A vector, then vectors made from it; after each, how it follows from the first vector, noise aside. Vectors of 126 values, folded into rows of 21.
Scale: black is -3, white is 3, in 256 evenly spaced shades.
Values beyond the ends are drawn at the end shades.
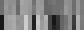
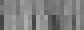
shrunk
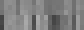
shrunk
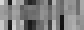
wrapped around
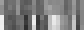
negated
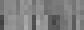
shrunk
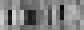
wrapped around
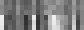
negated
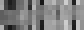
wrapped around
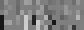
partly zeroed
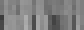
shrunk
